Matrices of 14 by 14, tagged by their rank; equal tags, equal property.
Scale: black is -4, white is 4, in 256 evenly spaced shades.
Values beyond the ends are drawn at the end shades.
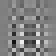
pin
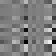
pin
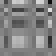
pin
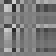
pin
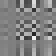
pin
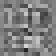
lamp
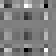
pin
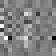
lamp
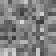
lamp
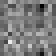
lamp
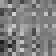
lamp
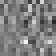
lamp
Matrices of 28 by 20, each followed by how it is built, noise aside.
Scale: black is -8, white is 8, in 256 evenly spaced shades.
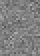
noise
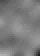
smooth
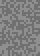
noise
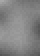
smooth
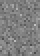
noise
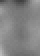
smooth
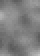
smooth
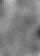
smooth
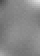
smooth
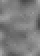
smooth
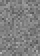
noise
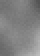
smooth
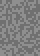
noise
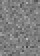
noise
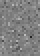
noise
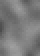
smooth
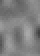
smooth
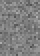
noise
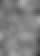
smooth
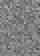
noise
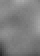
smooth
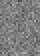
noise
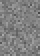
noise
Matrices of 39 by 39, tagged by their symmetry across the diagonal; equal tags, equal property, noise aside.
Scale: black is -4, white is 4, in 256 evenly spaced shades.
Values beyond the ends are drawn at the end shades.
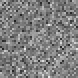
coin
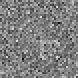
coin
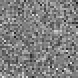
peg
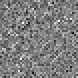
coin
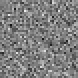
peg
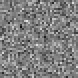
peg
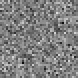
coin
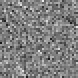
peg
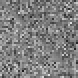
peg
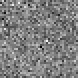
peg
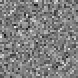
coin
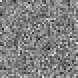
coin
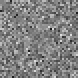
coin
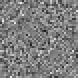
coin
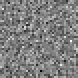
peg
